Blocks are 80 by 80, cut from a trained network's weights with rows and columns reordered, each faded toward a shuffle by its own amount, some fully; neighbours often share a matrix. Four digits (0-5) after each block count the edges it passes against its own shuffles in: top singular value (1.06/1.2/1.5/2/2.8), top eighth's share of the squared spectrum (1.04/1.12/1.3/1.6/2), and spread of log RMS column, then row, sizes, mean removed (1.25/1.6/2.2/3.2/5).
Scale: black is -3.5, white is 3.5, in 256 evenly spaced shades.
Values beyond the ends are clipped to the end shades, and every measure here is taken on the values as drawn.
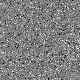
2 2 0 1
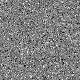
0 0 0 0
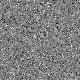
0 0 0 0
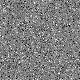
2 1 0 0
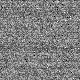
2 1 0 0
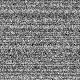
4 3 0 1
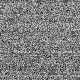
2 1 0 0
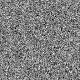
1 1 0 0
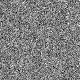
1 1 0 0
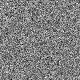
0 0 0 0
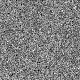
0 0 0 0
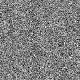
3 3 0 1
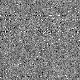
2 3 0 2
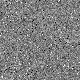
0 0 0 0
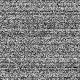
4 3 0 1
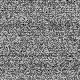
3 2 0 0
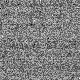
2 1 0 0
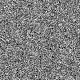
1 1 0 0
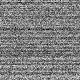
4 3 0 2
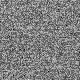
1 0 0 0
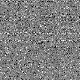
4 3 0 3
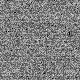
2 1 0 0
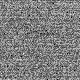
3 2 0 0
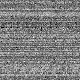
4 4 0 2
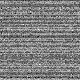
5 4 1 2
